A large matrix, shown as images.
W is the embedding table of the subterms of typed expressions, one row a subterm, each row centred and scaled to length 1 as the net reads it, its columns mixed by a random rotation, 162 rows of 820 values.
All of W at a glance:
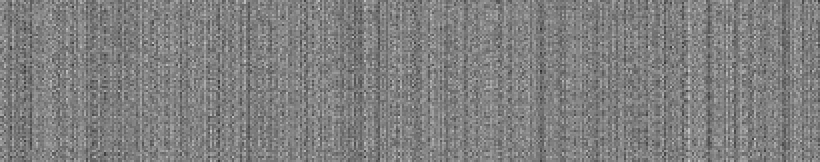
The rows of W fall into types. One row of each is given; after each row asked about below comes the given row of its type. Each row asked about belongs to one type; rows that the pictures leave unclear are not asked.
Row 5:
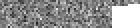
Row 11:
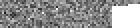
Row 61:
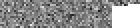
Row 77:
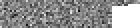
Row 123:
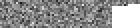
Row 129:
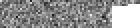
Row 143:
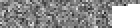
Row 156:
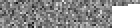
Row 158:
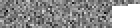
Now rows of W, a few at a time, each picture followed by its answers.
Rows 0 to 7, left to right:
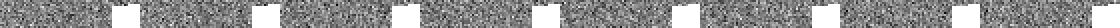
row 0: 61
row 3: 61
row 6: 158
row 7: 158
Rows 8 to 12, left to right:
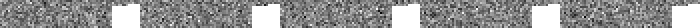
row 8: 143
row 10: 5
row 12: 11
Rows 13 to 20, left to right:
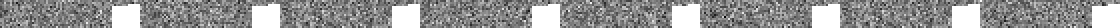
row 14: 11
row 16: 129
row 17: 143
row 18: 11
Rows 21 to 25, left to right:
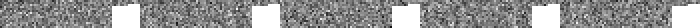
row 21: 5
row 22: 5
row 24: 143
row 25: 129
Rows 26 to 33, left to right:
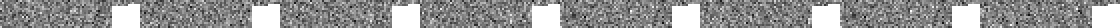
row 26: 123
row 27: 61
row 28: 129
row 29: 129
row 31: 77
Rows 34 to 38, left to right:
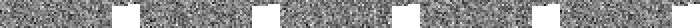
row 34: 61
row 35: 158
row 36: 77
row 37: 143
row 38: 61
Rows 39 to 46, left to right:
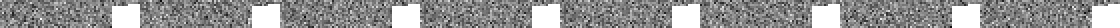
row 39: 156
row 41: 156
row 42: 158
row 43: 158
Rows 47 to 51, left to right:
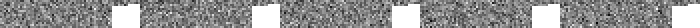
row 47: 61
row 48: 5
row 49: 61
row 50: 158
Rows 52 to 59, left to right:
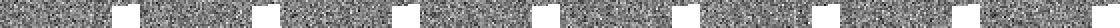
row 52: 129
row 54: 77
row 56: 5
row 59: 11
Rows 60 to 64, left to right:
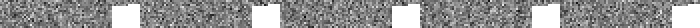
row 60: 11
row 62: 156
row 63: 123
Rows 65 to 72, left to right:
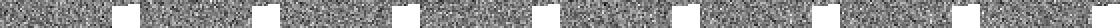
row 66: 123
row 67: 123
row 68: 5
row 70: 129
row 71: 129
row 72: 77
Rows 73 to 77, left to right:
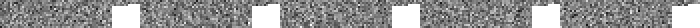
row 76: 123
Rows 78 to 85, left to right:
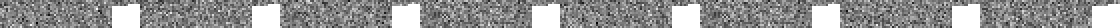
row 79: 5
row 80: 143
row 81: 11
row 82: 5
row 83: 11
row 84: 158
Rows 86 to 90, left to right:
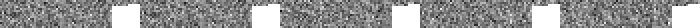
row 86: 11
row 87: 11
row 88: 61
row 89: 129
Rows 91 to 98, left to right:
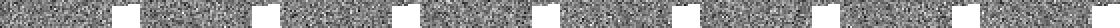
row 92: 11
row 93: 77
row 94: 143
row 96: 123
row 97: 5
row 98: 77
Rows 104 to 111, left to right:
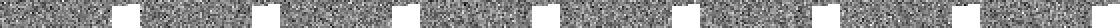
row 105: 61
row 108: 11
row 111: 11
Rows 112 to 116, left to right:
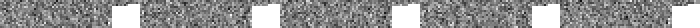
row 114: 143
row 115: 143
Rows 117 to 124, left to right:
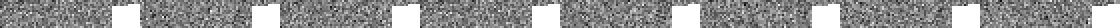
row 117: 5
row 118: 123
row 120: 5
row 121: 123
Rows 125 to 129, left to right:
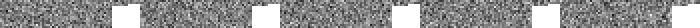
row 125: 158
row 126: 156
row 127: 61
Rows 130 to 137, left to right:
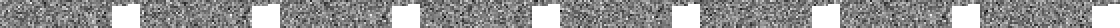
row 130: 143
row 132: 129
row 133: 5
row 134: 61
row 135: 11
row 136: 129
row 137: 158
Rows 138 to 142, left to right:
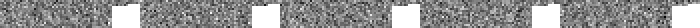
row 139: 77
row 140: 129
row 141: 123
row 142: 143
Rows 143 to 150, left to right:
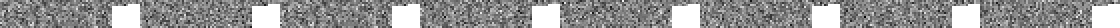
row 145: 143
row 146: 5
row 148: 61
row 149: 158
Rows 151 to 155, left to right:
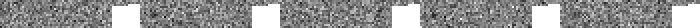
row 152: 11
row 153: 123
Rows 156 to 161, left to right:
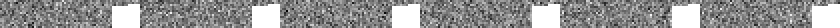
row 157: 5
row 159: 61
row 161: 129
